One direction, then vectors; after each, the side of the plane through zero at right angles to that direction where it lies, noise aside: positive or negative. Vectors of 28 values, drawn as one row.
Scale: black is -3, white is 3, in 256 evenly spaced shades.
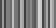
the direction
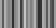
negative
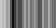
negative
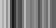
negative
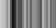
negative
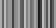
negative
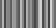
positive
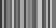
positive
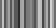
positive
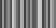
positive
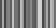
positive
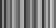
positive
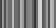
positive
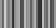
negative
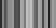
positive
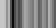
negative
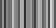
positive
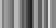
negative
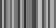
positive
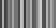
positive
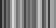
positive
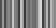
positive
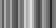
negative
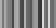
negative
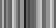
positive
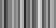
positive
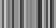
negative
